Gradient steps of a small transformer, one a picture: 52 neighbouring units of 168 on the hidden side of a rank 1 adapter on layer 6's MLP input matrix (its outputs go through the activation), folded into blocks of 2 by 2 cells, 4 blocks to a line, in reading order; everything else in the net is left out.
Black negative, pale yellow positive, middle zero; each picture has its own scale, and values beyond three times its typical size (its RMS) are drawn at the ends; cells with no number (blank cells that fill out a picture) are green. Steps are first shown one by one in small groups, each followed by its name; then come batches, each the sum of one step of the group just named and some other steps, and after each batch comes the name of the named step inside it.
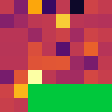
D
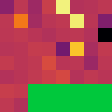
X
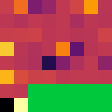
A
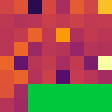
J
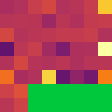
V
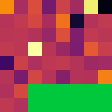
D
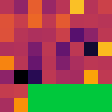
D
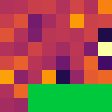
V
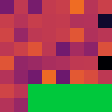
J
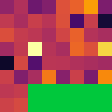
V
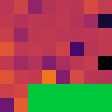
A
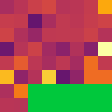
V
